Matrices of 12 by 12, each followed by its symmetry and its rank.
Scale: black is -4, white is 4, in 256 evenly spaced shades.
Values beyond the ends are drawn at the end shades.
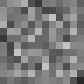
symmetric, full rank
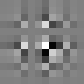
symmetric, rank one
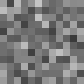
neither, full rank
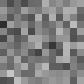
neither, full rank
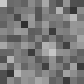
symmetric, full rank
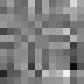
antisymmetric, rank two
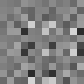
antisymmetric, rank two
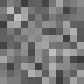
symmetric, full rank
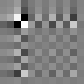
symmetric, rank one
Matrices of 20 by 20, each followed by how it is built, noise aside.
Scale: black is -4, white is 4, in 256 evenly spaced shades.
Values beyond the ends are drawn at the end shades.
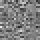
low rank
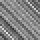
Toeplitz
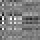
low rank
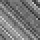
Toeplitz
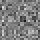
low rank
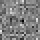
low rank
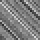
Toeplitz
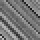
Toeplitz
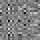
low rank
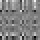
low rank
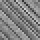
Toeplitz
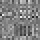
low rank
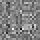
low rank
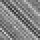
Toeplitz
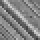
Toeplitz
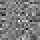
low rank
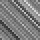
Toeplitz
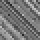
Toeplitz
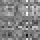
low rank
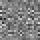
low rank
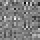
low rank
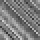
Toeplitz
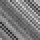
Toeplitz
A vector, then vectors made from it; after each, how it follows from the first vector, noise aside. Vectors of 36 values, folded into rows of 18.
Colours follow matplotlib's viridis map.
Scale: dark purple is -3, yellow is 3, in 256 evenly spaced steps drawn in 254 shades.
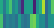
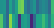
reversed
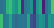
sign-scrambled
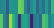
reversed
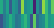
sign-scrambled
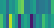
reversed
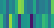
reversed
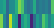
reversed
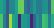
reversed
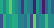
sign-scrambled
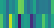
reversed
